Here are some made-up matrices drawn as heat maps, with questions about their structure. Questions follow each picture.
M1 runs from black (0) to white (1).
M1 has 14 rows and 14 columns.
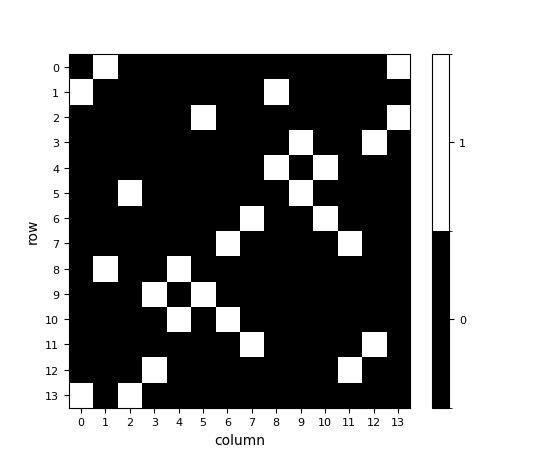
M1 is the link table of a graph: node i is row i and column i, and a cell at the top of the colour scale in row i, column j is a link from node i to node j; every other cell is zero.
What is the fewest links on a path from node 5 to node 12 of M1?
3
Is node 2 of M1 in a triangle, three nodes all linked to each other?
no
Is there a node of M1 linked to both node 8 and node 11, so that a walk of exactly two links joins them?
no
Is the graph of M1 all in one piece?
yes
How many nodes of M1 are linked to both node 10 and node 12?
0
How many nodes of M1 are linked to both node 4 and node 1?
1
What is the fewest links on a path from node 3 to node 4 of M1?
6
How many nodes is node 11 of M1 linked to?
2
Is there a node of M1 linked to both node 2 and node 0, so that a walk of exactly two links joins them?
yes
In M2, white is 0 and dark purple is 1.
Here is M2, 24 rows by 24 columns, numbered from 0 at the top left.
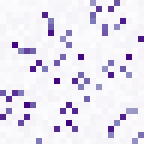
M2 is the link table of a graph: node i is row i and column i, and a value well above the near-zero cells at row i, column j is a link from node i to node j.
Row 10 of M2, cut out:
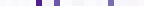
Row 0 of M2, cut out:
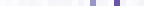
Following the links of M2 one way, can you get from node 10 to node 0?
no
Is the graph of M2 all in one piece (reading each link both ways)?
no
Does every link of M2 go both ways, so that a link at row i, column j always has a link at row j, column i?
yes
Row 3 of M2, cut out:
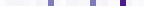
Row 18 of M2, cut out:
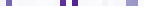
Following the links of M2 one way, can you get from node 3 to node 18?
no
